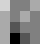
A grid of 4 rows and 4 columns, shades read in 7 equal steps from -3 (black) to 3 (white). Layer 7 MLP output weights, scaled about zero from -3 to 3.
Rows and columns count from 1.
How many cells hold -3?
1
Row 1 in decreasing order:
2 1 0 0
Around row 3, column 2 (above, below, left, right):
0 -3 1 0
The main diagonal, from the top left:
2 0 0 0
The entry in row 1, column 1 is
2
